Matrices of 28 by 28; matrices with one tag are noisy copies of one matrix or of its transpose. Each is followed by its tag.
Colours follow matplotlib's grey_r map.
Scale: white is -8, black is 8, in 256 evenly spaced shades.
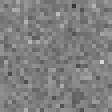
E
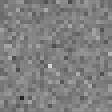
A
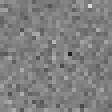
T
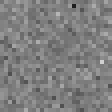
E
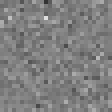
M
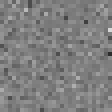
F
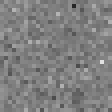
E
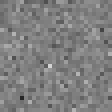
A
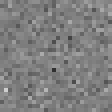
T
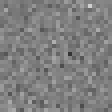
T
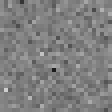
T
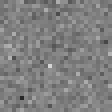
A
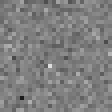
A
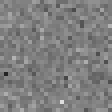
E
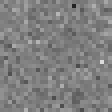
E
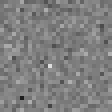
A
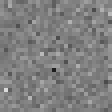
T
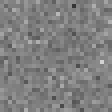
E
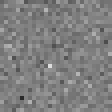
A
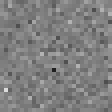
T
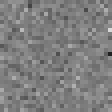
F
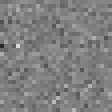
M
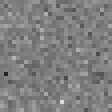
E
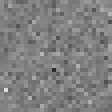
T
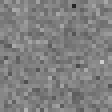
E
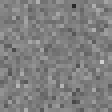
E
